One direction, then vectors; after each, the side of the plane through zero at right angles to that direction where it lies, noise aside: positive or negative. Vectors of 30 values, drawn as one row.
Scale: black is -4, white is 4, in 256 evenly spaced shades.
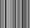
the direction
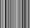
positive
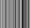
positive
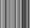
positive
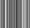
negative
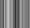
positive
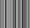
positive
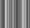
negative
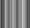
negative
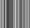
negative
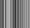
positive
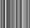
negative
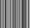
positive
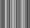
negative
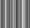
negative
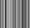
positive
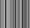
positive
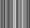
negative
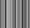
positive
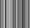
positive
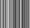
positive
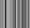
positive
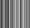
negative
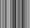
positive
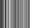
positive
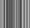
negative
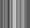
negative
